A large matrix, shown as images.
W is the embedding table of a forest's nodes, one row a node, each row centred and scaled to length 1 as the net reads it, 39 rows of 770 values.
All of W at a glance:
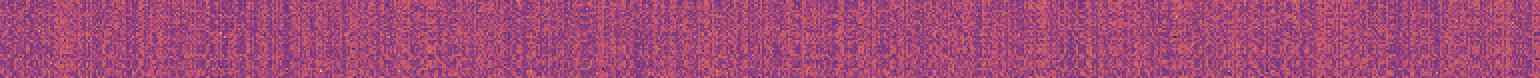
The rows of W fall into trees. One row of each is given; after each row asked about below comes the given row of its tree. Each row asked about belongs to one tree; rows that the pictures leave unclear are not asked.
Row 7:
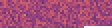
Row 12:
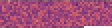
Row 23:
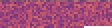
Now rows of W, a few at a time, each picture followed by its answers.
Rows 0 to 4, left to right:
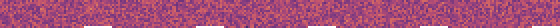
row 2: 23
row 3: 23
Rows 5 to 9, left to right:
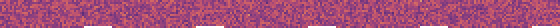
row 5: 12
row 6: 23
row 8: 12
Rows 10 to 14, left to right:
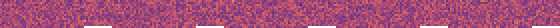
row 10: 23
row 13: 23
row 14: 12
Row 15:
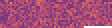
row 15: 23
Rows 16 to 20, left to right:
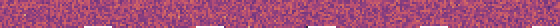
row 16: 7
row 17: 7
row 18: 12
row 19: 23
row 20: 7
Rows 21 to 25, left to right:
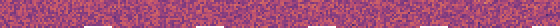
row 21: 12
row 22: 23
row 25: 23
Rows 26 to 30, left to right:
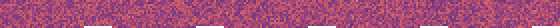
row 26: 23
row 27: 12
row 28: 12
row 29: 7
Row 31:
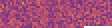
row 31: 23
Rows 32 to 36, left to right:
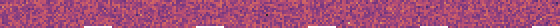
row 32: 23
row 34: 7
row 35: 12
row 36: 12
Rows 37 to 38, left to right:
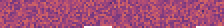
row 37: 12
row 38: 23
